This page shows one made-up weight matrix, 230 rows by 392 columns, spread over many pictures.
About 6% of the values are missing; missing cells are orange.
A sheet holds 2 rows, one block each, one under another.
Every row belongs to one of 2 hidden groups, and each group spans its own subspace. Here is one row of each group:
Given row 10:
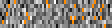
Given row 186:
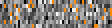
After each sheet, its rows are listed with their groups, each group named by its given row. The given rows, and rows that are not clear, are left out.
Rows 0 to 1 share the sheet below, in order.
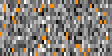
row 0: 186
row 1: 186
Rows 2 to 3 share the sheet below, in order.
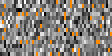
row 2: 186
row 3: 186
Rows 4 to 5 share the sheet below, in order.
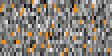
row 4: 10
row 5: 186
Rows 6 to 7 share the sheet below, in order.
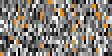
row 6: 10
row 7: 186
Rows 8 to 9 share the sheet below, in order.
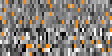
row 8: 186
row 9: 10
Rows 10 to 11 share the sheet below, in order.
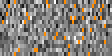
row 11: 186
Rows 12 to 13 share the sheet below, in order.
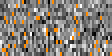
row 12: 186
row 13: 10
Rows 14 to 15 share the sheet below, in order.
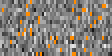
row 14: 186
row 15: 10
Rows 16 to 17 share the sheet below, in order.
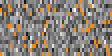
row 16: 186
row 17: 10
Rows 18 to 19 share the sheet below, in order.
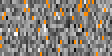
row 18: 10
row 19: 10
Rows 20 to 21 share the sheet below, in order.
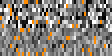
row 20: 186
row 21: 10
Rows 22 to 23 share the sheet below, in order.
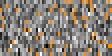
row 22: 186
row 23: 186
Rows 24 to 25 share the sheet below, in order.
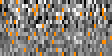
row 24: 186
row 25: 186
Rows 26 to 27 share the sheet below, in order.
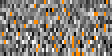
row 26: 186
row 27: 10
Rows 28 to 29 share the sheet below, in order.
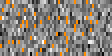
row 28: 10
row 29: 186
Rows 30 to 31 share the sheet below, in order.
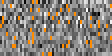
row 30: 186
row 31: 186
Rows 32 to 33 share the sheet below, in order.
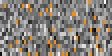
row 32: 186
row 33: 10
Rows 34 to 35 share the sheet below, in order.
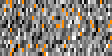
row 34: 10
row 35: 10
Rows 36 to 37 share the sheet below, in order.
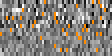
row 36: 186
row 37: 186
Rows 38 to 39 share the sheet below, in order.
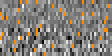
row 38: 186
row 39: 186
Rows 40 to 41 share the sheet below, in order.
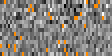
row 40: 186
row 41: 10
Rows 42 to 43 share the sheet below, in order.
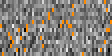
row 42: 10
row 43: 186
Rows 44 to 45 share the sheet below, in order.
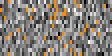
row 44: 186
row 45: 186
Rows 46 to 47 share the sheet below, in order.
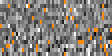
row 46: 186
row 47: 10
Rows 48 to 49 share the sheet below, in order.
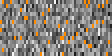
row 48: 10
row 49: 10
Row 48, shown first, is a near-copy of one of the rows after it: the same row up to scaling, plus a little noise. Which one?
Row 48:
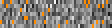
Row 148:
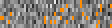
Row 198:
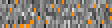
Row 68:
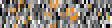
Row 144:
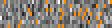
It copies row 148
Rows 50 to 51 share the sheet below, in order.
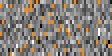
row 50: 186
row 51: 10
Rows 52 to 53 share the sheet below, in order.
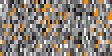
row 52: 186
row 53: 186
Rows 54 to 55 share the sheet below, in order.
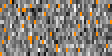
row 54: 10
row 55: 10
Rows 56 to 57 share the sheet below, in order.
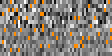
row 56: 186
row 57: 186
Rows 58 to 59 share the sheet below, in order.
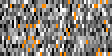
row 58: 10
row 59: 186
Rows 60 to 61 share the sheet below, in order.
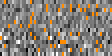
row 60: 10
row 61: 10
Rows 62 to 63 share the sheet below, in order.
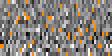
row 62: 10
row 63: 10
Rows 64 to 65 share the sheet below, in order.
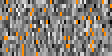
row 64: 10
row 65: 10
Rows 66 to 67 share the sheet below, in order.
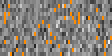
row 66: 10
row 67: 10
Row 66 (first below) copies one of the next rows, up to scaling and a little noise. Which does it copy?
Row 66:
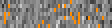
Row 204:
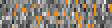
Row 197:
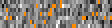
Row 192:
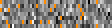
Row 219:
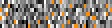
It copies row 197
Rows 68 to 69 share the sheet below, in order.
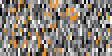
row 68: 10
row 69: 186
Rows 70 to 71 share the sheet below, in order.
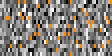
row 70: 10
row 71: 186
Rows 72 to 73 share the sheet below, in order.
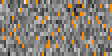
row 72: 186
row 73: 186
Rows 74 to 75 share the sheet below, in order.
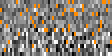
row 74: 186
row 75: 10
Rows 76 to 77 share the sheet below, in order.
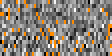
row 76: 10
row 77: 10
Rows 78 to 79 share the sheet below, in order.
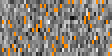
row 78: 10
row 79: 186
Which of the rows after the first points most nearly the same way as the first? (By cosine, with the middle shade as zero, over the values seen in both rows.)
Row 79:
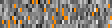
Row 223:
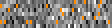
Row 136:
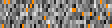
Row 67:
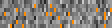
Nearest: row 136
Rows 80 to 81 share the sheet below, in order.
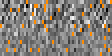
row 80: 10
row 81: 10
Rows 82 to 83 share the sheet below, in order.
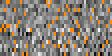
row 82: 186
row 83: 10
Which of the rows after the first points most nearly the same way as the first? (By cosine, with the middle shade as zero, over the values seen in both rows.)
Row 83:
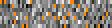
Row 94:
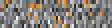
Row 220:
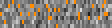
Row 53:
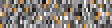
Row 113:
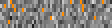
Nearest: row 94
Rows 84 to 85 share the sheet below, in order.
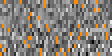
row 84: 10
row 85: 186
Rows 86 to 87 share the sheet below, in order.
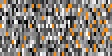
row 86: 10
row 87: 186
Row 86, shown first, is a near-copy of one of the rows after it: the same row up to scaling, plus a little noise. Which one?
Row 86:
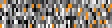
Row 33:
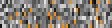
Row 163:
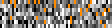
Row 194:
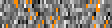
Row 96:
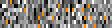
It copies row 163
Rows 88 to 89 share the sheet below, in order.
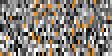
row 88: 186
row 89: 186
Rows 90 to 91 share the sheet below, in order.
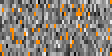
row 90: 186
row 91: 10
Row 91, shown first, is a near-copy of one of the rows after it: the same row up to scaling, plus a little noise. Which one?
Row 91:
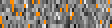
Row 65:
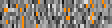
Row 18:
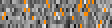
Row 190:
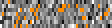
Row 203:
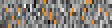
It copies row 18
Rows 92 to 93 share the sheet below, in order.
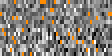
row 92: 186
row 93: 10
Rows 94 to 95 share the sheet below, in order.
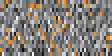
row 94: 10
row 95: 10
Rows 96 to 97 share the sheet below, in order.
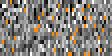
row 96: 10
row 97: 186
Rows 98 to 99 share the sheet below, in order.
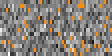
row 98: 186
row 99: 186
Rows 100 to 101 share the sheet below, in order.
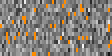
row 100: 186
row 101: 10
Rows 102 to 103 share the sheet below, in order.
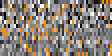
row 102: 186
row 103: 10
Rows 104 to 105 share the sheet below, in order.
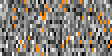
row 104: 186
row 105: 10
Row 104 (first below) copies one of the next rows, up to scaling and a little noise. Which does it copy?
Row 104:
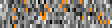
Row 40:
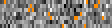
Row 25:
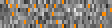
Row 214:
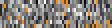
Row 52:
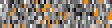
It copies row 52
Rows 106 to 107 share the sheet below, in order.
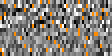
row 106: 186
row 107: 186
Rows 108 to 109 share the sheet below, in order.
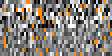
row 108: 10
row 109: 10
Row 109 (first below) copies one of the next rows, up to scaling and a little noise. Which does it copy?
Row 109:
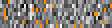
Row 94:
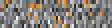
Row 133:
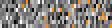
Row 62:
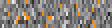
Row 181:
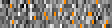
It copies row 181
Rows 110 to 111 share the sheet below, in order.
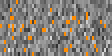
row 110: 10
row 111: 10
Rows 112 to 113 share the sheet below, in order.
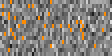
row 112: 186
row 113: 10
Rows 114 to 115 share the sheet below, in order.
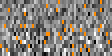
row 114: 10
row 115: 10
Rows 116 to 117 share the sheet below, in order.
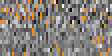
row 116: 10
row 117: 10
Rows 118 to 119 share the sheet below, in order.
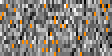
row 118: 186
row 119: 10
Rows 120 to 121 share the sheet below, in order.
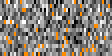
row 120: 10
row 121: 186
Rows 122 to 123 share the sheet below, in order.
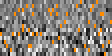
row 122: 10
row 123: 186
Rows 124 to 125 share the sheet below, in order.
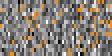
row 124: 10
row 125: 10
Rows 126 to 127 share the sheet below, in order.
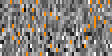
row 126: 10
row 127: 10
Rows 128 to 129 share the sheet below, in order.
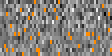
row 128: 10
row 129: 186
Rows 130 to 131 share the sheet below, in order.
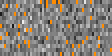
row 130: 10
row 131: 186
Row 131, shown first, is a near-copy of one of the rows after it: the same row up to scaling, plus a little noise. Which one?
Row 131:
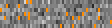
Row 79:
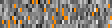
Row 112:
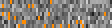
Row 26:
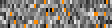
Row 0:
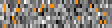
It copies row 0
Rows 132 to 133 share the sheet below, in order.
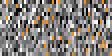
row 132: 186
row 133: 10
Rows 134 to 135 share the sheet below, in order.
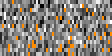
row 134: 186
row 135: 186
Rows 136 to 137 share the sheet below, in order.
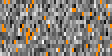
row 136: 10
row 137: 186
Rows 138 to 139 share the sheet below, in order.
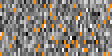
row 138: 186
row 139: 186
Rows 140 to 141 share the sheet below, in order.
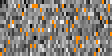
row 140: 186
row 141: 186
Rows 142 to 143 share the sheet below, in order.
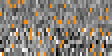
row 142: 186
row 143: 10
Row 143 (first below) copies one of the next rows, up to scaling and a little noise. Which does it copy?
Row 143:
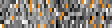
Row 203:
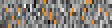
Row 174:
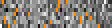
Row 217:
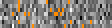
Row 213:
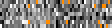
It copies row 213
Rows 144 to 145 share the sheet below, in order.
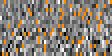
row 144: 10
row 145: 186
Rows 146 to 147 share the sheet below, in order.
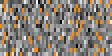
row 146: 186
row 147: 10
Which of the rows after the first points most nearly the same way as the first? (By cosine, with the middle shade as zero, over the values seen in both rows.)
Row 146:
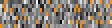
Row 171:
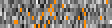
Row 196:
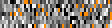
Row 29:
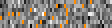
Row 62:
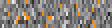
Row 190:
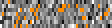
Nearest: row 171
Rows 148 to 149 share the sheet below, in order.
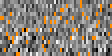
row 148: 10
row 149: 186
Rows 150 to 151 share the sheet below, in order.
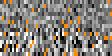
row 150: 186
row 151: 10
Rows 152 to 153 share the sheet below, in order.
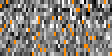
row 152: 10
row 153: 10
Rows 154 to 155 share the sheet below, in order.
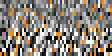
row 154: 10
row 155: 186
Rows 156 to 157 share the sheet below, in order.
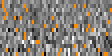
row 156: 10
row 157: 10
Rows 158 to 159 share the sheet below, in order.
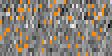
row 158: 10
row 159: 186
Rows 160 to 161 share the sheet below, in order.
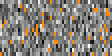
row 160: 186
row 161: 186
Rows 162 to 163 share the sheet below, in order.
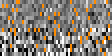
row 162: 186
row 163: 10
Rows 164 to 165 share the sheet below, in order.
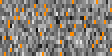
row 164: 10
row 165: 186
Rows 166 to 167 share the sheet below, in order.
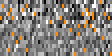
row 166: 10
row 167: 10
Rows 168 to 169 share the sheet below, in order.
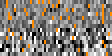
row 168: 186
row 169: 10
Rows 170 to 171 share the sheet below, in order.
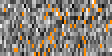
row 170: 10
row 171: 186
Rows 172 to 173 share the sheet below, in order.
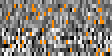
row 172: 186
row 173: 10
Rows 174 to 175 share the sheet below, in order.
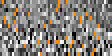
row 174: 10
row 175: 10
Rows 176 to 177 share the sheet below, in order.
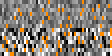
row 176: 186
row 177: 10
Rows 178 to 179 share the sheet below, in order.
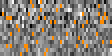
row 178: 186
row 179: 10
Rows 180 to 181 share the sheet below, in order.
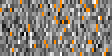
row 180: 10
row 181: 10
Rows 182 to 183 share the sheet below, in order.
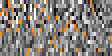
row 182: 10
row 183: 186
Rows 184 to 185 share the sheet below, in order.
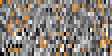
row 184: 186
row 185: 186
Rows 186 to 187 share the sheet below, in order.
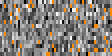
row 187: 186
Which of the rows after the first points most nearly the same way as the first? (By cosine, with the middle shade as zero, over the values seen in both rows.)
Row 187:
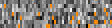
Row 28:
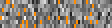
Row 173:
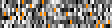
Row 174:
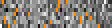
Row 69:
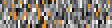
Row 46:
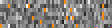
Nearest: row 69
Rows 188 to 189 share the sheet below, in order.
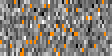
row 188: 186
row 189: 10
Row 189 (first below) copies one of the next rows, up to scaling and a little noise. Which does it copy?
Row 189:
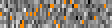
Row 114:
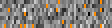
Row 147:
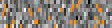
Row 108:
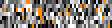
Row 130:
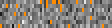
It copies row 147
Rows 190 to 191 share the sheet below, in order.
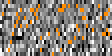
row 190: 10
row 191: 186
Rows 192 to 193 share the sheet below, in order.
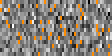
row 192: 10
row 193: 10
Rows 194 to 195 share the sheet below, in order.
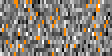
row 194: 10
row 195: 186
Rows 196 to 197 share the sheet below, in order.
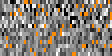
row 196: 10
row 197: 10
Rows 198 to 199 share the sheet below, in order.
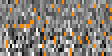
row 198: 10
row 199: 186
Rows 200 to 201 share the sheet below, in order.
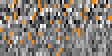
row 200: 186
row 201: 186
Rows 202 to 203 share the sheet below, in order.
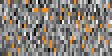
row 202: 186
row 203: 10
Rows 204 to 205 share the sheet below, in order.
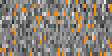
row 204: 10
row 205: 10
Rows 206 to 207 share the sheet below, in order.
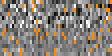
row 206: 10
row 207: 10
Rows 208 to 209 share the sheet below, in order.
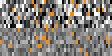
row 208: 186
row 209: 10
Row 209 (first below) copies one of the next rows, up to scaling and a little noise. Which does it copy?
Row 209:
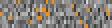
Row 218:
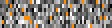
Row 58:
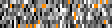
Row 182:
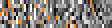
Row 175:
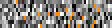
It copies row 175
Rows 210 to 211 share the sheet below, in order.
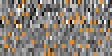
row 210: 186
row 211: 186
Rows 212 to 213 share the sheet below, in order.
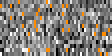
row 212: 186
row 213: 10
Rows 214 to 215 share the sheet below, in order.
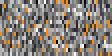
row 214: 186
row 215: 10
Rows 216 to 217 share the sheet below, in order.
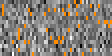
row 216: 10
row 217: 10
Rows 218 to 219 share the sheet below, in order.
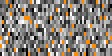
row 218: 10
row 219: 10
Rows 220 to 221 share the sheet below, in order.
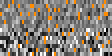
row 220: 10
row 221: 186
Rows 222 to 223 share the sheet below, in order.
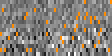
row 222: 10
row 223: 10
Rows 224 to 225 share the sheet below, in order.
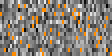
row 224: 186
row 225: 186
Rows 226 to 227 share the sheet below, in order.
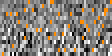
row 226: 186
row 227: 10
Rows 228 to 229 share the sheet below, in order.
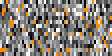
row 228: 186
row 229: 10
